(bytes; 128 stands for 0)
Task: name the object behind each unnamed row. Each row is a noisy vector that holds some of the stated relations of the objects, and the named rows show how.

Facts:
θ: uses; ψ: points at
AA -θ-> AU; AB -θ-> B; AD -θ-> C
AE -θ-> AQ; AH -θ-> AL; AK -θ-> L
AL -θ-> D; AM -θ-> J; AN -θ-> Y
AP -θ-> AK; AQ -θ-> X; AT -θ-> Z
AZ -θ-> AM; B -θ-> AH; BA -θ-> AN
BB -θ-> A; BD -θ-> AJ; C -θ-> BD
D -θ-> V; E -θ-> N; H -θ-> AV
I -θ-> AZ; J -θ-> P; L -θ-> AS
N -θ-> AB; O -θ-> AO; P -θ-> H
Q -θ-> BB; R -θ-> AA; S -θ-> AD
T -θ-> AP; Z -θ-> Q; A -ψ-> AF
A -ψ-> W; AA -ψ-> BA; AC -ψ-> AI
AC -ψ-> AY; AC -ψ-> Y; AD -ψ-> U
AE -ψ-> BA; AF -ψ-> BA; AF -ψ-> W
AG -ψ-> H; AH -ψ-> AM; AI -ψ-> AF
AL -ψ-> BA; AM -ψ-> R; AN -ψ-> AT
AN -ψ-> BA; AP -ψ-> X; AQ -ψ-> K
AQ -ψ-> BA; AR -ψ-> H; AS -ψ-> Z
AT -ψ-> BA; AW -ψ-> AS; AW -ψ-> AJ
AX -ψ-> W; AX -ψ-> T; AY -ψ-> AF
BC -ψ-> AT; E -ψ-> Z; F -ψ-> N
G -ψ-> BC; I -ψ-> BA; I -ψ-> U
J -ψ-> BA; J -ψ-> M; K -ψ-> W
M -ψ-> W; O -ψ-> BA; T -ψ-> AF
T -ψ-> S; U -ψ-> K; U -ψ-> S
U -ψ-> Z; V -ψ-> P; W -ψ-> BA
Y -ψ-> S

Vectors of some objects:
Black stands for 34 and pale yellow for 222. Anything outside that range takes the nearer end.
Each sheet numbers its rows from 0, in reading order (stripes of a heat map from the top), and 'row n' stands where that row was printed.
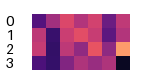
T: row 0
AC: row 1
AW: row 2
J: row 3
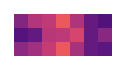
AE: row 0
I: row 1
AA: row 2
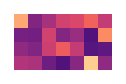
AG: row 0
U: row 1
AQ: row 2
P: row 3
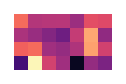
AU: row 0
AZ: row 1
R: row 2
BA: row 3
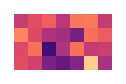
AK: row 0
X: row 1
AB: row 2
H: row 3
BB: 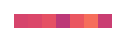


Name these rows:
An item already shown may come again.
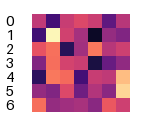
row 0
AC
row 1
BA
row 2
B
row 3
W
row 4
Z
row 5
AS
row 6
AV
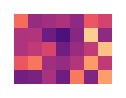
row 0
AV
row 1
P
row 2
AJ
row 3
R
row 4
E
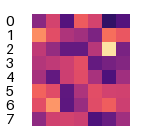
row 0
AL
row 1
X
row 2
AM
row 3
BC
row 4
AX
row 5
D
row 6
N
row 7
K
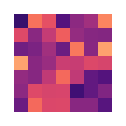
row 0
S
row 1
G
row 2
E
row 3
V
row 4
AN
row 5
AF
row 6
AT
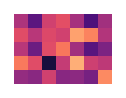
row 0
AX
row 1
AP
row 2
A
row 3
AH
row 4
Y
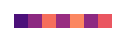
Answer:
AD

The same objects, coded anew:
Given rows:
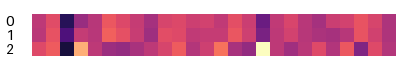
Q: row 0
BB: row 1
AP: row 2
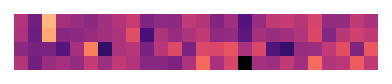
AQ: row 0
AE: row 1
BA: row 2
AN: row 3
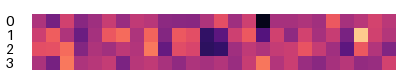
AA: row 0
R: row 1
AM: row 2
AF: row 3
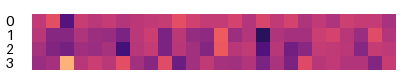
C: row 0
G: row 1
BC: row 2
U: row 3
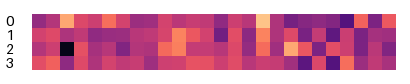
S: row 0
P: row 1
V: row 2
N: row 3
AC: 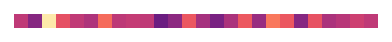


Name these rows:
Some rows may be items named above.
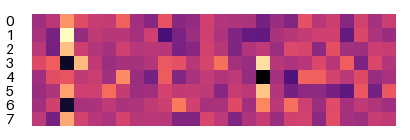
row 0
AD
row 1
I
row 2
AX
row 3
AP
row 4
AW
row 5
S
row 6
D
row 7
AX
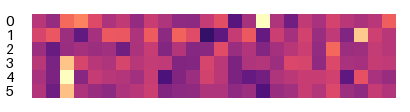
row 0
T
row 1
R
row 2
AL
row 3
AX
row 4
I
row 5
AQ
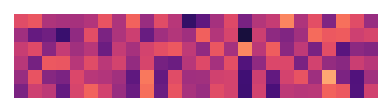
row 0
AH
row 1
AT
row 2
X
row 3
A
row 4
AJ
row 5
Z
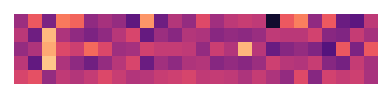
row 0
AS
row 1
J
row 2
S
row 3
J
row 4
AB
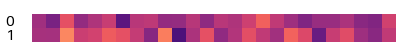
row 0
W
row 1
Y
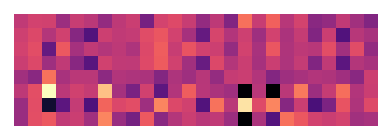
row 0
AZ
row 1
AV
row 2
F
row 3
AV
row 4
K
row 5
E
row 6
H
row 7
AW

